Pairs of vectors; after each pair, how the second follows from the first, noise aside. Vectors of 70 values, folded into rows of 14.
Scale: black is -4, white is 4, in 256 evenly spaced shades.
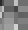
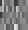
sign-scrambled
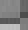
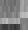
negated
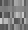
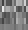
wrapped around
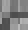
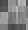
wrapped around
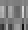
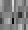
wrapped around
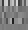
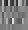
negated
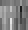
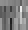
negated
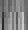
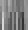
negated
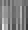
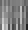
copied
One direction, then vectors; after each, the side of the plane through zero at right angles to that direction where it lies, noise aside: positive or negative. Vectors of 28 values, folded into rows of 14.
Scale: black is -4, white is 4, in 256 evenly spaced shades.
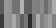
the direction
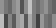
negative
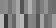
negative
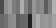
positive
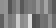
negative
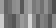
negative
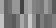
negative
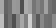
negative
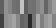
positive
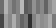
positive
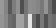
negative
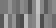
positive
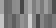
negative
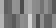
negative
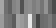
negative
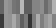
positive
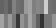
negative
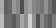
negative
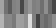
negative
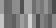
negative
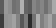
positive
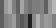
positive
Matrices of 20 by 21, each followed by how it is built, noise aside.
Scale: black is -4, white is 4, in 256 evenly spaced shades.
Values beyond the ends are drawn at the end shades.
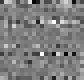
uneven rows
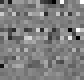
uneven rows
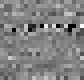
uneven rows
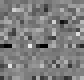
uneven rows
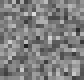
noise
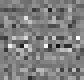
uneven rows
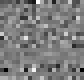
uneven rows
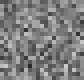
noise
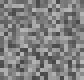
noise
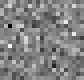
noise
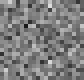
noise
